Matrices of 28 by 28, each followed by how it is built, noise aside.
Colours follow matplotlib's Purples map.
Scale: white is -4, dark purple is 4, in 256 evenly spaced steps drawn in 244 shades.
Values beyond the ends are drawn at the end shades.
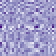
low rank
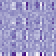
low rank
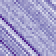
Toeplitz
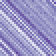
Toeplitz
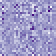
low rank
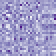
low rank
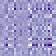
low rank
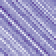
Toeplitz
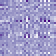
low rank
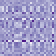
low rank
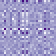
low rank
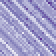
Toeplitz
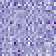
low rank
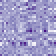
low rank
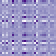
low rank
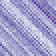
Toeplitz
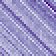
Toeplitz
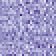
low rank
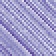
Toeplitz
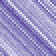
Toeplitz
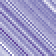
Toeplitz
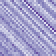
Toeplitz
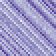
Toeplitz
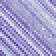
Toeplitz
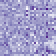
low rank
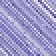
Toeplitz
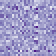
low rank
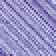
Toeplitz
